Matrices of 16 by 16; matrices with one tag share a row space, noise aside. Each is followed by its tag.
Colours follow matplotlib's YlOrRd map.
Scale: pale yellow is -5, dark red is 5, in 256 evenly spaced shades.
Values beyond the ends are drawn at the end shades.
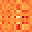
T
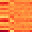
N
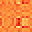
T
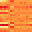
N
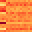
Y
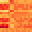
N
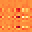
T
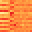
N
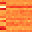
Y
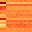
Y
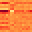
N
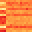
Y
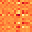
T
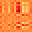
T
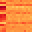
Y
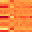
N
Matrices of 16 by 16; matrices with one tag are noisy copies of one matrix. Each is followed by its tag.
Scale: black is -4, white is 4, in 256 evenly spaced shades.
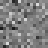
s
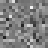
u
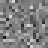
u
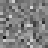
u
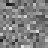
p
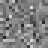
u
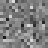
u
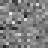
s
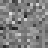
s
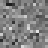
p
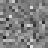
u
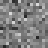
s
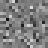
u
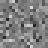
u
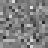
u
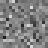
u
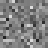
u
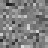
p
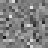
u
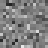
p
